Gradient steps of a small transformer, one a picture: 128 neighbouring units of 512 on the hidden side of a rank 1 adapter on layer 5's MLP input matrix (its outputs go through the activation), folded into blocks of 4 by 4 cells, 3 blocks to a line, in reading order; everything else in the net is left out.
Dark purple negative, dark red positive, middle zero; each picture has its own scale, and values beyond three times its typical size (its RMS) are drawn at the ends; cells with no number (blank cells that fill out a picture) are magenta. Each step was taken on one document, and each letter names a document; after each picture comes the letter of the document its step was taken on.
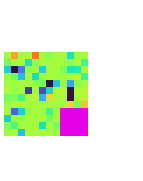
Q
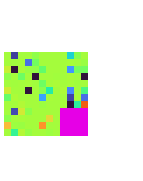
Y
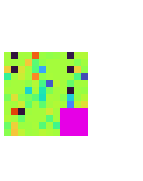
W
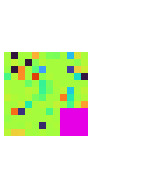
W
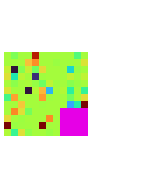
Y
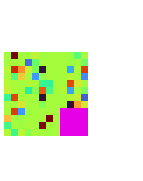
Y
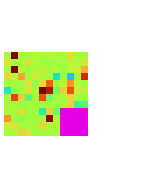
Q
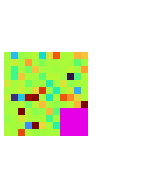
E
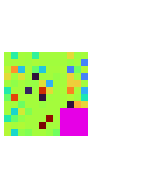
Y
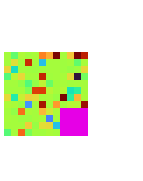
E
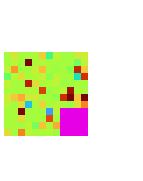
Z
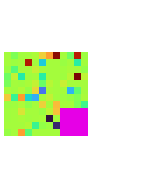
E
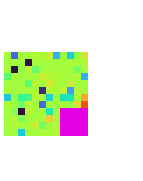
Z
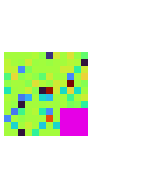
Q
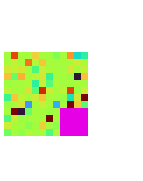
W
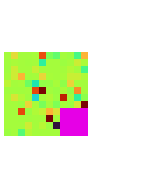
E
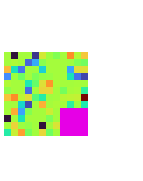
W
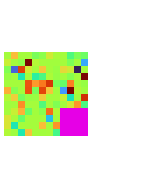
Q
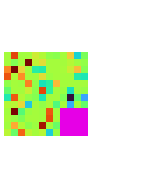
W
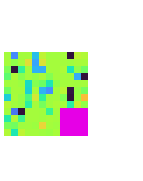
W
